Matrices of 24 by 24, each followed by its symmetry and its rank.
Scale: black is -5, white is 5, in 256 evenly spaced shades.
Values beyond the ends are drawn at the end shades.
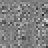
neither, rank five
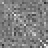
symmetric, rank five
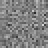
neither, rank five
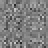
neither, rank five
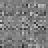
neither, rank five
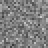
neither, full rank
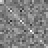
symmetric, rank five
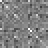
symmetric, rank five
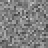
neither, full rank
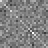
symmetric, rank five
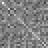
symmetric, rank five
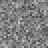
neither, full rank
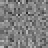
neither, rank five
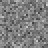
neither, full rank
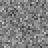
neither, full rank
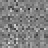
neither, rank five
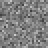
neither, full rank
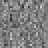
neither, rank five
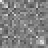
symmetric, rank five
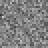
neither, full rank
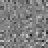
neither, rank five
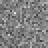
neither, full rank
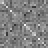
symmetric, rank five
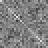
symmetric, rank five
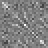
symmetric, rank five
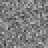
neither, full rank
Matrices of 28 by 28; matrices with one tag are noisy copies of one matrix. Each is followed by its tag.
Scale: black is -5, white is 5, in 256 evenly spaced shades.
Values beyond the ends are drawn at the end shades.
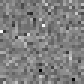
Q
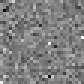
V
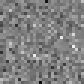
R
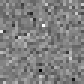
Q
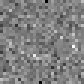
R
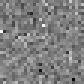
Q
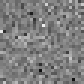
Q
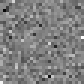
V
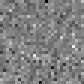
R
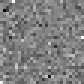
V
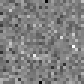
R
